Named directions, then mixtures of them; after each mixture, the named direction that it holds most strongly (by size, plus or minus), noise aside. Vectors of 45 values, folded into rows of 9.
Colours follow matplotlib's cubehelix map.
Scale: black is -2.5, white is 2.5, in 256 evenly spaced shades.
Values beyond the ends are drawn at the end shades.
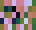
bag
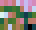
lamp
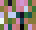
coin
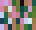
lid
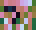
bag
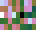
lid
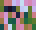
lid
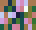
coin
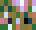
lid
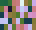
lid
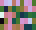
lamp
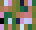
lid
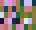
bag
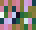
bag
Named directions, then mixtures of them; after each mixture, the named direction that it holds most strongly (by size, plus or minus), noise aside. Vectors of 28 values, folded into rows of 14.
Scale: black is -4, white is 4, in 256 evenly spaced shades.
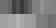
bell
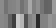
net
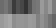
bell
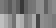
bell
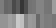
bell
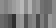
net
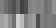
bell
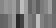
net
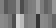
net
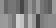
net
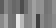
net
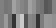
net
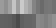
bell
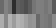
bell
